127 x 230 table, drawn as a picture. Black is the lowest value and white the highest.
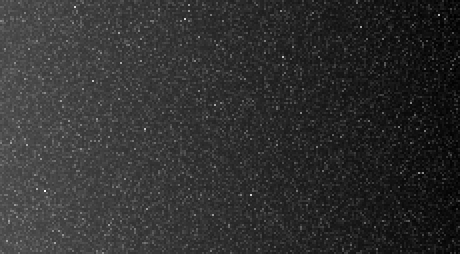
Slope: up to the left. Average level on the scale: 20%. Odd rows or columns: none. Stripes: none. Grain: fine.
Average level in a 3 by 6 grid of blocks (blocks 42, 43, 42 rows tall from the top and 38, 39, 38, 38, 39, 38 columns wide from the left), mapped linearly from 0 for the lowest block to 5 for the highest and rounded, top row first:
543210 | 543210 | 543210
